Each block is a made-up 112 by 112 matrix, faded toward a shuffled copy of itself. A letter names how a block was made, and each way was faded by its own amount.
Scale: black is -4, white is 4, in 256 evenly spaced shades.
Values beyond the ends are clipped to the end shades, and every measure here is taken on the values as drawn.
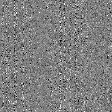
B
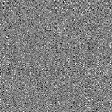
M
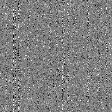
B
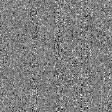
B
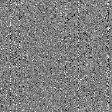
B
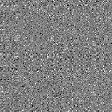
M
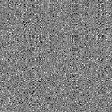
M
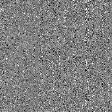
B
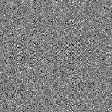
M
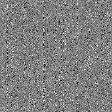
B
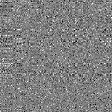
M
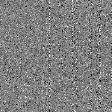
B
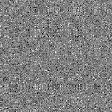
M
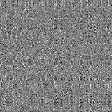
M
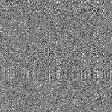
M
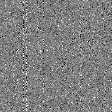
B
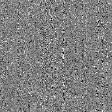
B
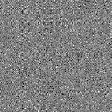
M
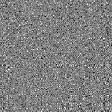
M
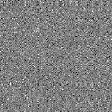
M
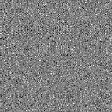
M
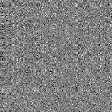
M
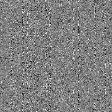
B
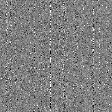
B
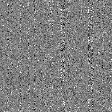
B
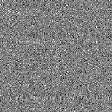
M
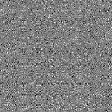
M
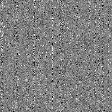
B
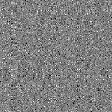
M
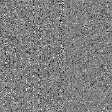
B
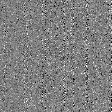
B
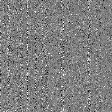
B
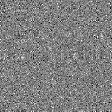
M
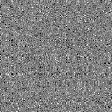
M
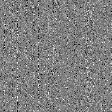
B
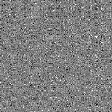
M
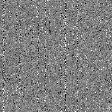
B
